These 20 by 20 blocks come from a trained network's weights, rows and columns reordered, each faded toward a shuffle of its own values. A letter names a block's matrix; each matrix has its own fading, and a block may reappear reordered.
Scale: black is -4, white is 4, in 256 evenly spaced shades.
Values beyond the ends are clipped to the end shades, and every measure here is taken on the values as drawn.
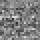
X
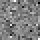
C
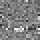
C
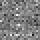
C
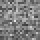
X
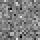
C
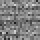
X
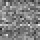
X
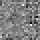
C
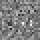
C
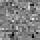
C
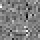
C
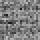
X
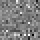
C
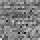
X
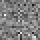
C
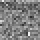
X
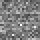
X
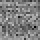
X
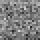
X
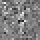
C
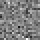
C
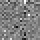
C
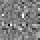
C
